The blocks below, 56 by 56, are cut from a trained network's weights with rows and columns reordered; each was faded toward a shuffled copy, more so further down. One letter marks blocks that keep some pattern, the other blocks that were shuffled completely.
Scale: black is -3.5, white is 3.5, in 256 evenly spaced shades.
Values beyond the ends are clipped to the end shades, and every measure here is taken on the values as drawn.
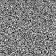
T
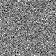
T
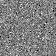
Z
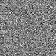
T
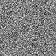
T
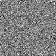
T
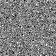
Z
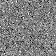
Z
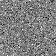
Z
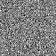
T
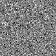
T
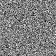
Z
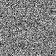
T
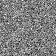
Z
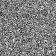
Z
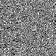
T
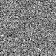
T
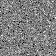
Z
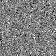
Z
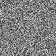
Z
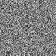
T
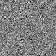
T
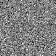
Z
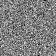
Z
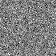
Z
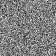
Z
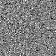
T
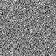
T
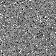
Z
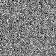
Z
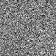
T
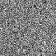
T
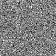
T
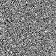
T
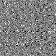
T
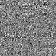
T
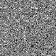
T
